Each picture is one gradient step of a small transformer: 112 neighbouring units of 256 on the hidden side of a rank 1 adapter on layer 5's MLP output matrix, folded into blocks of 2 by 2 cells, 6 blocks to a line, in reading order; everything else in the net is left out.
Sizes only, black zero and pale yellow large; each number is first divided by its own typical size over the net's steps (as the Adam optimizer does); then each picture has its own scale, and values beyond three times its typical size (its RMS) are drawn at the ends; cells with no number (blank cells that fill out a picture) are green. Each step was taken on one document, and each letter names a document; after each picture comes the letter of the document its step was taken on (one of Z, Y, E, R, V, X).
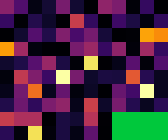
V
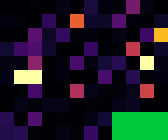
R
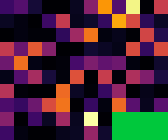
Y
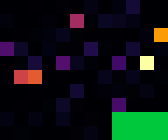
R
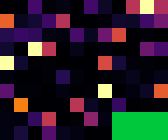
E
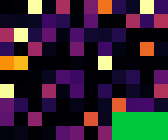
E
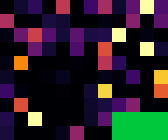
E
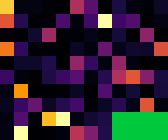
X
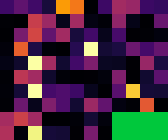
V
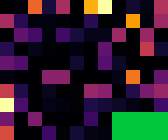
E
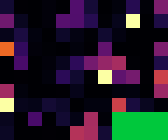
X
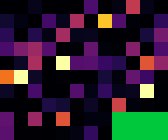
R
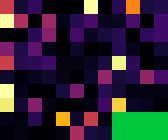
X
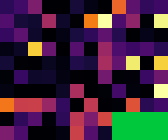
Y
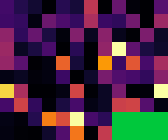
Y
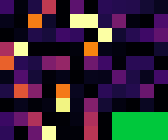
V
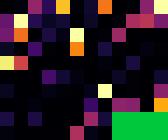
E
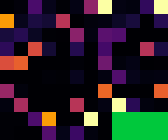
E
